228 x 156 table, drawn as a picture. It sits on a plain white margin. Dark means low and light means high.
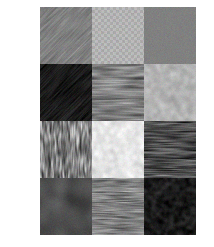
It is made of 4 by 3 panels. Panel 1,1: middling, slanting up to the right, faint in contrast. Panel 1,2: high, checkered, faint in contrast. Panel 1,3: middling, flat. Panel 2,1: very low, slanting up to the right, faint in contrast. Panel 2,2: middling, streaked across. Panel 2,3: high, blotchy, faint in contrast. Panel 3,1: middling, streaked downward, strong in contrast. Panel 3,2: very high, blotchy, faint in contrast. Panel 3,3: low, streaked across. Panel 4,1: low, smooth, faint in contrast. Panel 4,2: middling, streaked across. Panel 4,3: very low, blotchy, faint in contrast.
